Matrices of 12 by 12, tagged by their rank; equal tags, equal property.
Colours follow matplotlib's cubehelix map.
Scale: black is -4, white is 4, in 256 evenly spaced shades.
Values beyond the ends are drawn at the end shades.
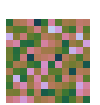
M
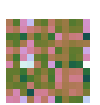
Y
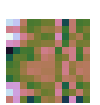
Y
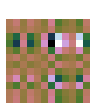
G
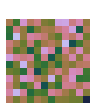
M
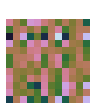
Y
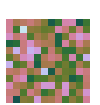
M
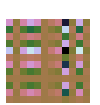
G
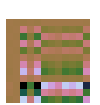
G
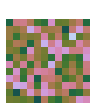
M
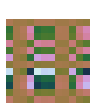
G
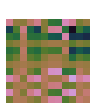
Y
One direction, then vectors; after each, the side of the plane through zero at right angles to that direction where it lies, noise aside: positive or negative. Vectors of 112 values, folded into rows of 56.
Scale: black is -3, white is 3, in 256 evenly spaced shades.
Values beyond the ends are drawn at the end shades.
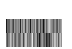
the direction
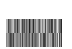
negative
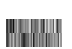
positive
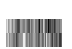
negative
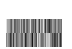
negative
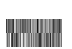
positive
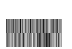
positive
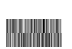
positive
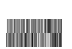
negative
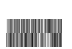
negative
